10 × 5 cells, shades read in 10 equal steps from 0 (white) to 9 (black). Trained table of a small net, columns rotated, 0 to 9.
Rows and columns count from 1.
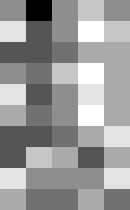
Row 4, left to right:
4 5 2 0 3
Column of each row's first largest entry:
2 2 1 2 2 2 1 1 2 2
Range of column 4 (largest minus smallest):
6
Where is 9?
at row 1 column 2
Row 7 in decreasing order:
6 6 5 3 1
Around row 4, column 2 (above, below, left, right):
6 6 4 2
